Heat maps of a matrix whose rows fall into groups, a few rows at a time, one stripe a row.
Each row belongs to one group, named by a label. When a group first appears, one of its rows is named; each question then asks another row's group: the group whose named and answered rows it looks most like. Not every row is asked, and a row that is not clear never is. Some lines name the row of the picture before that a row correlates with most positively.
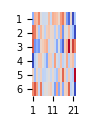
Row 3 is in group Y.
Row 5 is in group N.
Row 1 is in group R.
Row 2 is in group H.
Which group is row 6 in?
H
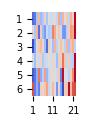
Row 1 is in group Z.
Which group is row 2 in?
Y
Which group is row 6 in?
Y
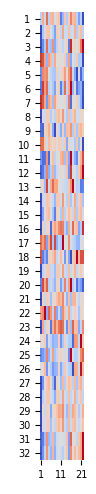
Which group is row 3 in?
Z
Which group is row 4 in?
H
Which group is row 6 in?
R
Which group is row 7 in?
H
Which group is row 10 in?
H
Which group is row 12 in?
Z
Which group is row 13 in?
R
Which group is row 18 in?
Y
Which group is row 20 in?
R
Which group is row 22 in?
H
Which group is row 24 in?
Y
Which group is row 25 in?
Z
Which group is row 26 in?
Y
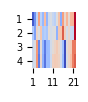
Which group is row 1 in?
Z
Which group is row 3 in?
Y
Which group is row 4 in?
Y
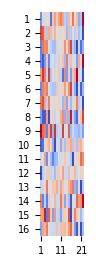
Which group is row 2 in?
H
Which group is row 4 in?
Z
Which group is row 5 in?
H
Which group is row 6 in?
R
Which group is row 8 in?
Z
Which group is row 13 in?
R
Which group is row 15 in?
H
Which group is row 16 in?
R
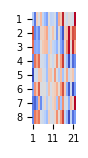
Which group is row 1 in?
N
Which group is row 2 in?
Y
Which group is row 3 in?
Y
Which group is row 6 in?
R
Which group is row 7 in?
Z
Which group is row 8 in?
R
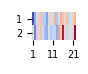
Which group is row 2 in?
N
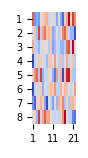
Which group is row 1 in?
Y
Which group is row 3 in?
Y
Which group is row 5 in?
H
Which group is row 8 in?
R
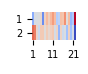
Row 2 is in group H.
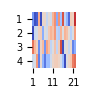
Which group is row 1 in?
Z
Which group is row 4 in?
Y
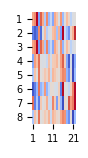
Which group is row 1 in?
H
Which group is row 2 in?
Z
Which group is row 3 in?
H
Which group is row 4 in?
R
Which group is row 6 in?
Z
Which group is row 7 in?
Y
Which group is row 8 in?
R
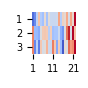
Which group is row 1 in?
Z
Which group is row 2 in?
Y
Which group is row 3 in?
Y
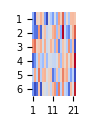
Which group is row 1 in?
N
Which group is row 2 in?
Z
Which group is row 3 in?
H
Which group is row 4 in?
Z
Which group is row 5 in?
R
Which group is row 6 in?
Z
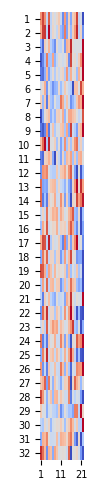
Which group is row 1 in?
H
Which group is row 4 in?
Z
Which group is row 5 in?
Z
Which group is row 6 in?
Y
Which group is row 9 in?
Z
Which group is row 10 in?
H
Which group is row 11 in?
N
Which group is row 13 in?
Y
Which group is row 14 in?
Y
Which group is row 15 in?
R
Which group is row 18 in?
R
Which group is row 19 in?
H
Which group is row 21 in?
N
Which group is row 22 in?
R
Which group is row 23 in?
R
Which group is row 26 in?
Y
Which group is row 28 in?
H
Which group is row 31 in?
R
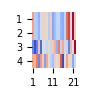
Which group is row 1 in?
Y
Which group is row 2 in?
Y
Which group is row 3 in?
Z
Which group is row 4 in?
H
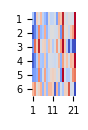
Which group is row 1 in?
N
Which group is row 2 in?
Z
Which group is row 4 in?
Z
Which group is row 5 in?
Z
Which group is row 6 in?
H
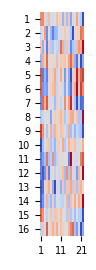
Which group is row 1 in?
H
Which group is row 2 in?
Y
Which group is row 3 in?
Y
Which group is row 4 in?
R
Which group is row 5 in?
Y
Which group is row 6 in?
Y
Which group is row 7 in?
R
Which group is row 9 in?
H
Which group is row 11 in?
Z
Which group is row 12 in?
Z
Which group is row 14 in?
Z
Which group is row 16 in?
R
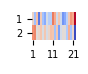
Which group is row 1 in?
Y
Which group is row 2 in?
H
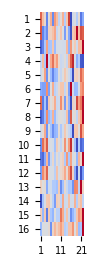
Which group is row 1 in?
H
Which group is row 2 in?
Y
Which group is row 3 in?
Z
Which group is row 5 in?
Y
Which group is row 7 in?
Y
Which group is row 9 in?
Y
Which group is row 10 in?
R
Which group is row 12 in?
R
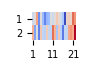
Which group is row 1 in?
Y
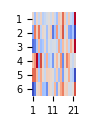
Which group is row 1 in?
N
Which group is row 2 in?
R
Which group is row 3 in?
Z
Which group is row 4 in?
H
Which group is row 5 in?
H
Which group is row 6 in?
N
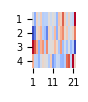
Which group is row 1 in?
N
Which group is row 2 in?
N
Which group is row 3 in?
H
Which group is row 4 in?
Y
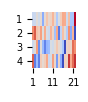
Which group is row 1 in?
N
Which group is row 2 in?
H
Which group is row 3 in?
Y
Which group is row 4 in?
Y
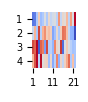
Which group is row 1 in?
Z
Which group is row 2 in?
R
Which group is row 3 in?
H
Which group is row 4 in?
H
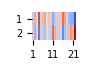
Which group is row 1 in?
R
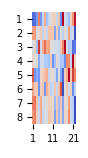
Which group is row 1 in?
Z
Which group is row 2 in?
H
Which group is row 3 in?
R
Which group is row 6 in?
H
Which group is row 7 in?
H
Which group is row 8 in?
H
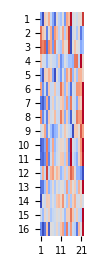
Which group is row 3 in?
H
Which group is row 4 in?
Y
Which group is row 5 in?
N
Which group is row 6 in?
Y
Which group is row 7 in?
Z
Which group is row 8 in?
Y
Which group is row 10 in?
Z
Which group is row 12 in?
R
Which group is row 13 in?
Z
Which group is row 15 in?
N
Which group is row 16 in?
Z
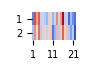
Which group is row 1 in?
R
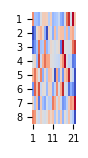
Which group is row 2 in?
N
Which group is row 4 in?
R
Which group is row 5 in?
H
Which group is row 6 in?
R
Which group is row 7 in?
Y
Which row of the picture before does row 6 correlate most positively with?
1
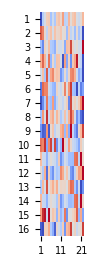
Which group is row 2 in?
H
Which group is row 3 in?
N
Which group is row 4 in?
H
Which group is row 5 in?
R
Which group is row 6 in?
R
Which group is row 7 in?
Z
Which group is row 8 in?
R
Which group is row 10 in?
H
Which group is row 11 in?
Y
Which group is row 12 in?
Y
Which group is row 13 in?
R
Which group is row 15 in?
H
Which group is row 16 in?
N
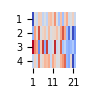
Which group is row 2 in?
R
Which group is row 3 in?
H
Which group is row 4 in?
R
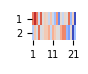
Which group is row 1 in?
H
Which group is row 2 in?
R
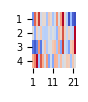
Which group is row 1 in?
R
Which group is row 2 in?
N
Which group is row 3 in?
Z
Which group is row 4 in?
H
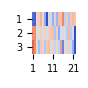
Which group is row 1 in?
N
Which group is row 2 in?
H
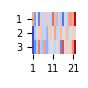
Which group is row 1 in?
Y
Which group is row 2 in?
N
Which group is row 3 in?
Z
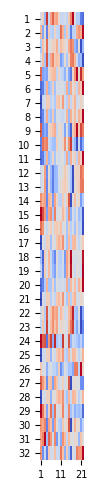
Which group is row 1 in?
R
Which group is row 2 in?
Y
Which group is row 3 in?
R
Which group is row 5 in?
Y
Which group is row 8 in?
Z
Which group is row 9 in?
Y
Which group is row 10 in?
R
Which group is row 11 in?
Z
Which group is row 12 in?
Y
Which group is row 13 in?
Y
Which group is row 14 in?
H
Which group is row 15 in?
H
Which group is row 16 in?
H
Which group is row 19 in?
N
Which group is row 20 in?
Z
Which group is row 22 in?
R
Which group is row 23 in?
R
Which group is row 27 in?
H
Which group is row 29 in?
H
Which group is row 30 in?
H
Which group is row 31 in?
H
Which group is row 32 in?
Y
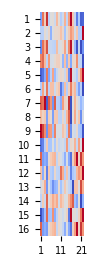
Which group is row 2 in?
N
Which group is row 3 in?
R
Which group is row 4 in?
H
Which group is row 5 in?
Z
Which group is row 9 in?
H
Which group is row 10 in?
Z
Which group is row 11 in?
Y
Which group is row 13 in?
Y
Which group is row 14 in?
R
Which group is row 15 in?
Z
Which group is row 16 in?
Y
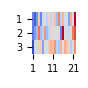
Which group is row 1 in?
Z
